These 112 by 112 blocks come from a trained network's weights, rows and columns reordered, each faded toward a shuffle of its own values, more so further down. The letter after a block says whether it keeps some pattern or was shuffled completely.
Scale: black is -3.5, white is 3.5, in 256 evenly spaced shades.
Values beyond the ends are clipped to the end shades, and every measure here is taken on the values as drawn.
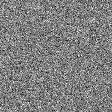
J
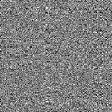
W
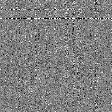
W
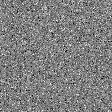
J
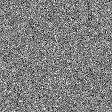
J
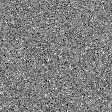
J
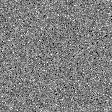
J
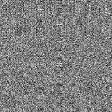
W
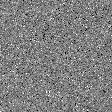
J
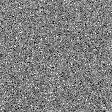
J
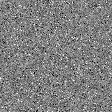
J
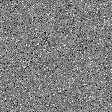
J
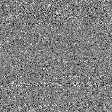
W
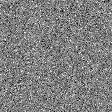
J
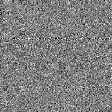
W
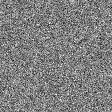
J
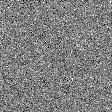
J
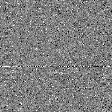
W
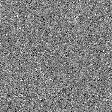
W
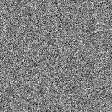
W
